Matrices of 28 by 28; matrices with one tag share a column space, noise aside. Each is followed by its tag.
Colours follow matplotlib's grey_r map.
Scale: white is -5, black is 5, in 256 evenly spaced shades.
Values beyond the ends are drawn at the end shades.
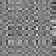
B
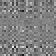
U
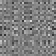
B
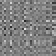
B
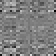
U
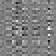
B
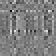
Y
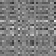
B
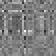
Y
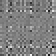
U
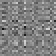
B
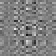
B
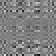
U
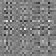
B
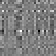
Y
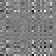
U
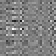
B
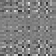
U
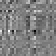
Y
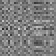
B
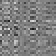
B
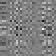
B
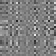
B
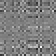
U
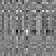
Y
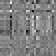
Y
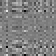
U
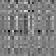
Y
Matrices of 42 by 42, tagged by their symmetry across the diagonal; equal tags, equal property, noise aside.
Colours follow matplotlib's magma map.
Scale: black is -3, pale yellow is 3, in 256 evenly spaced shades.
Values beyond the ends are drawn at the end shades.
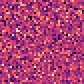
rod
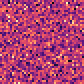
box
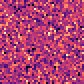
rod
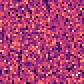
box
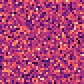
rod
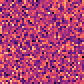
box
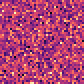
box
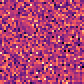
rod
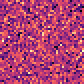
box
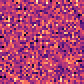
rod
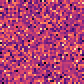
rod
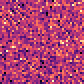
rod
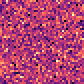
box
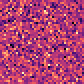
rod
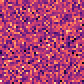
box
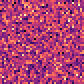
box
